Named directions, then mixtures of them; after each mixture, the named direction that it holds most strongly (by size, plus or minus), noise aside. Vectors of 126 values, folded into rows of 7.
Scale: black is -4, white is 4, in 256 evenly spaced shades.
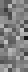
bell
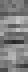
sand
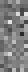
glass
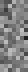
bell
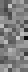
bell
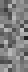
bell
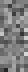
bell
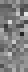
glass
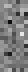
glass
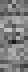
sand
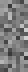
bell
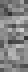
sand
